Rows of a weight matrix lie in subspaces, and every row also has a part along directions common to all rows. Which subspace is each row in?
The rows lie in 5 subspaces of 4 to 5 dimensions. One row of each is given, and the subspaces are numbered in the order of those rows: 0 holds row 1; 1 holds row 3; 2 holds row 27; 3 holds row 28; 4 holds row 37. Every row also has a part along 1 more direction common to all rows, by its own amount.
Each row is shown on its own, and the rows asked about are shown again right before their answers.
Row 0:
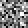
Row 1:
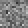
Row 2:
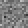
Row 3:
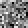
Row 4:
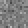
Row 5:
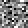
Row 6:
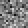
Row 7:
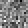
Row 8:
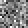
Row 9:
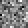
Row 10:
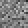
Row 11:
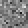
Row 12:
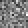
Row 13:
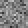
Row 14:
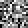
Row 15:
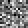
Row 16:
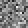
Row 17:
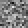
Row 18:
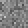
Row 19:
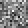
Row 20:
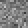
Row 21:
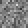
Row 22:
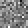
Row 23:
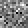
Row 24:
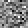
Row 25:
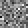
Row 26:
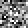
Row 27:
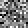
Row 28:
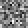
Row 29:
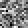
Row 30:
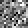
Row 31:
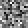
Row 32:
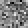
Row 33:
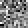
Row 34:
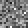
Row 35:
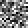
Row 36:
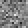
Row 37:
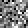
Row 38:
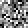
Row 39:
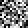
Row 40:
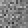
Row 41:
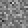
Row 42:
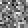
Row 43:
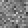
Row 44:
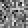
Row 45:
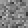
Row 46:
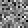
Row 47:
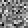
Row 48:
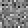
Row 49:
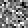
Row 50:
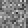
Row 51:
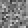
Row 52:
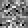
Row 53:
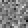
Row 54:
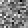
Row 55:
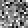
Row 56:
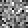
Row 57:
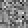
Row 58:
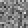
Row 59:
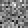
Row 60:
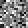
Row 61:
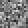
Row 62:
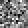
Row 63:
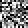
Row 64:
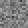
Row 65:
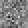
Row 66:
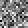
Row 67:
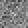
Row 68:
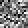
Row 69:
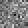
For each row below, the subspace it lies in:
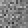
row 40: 0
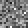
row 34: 2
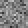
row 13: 2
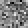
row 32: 2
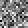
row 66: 1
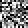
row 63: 0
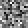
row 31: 3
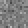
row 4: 2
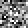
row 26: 1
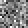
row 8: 2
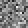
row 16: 4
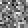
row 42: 4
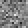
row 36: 1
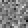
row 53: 4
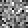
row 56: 2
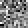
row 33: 4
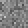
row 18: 3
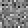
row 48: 0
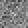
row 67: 1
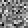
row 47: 4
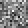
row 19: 1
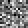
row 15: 4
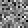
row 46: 0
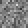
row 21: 4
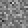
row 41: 3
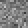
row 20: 3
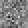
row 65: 0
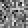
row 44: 3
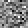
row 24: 4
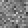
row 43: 2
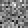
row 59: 0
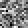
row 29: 1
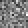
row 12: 1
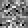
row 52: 0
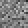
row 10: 2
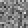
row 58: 3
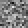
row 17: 0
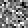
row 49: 4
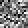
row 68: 2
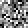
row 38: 2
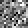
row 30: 4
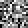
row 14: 3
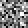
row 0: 2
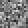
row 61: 3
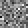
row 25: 4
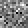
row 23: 4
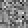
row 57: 3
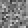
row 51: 1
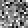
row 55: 2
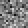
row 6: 4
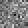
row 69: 1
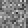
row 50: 3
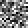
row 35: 2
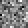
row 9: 4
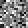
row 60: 2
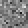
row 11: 4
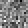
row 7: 3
